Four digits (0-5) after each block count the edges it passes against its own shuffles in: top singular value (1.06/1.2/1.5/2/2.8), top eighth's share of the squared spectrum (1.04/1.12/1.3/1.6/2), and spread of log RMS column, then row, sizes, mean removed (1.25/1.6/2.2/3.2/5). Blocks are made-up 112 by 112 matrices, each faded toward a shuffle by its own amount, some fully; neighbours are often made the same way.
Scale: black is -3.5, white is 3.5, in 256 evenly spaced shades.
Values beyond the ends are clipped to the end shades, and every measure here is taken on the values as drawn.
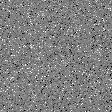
2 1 0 0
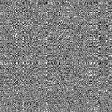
5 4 3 3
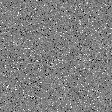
1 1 0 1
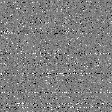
2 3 2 3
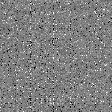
4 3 2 0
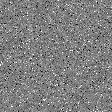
0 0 0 0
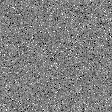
0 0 0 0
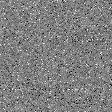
1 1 0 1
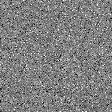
3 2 0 0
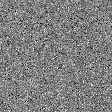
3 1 0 0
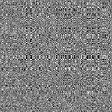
5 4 3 3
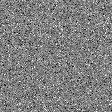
2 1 0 0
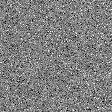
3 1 0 0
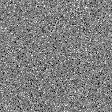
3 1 0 0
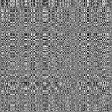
5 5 4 4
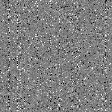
3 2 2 0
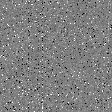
2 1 1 0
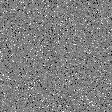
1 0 0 0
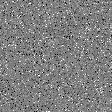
2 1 0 0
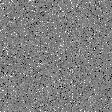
2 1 1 0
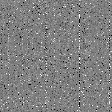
4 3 2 1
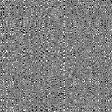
5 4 3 2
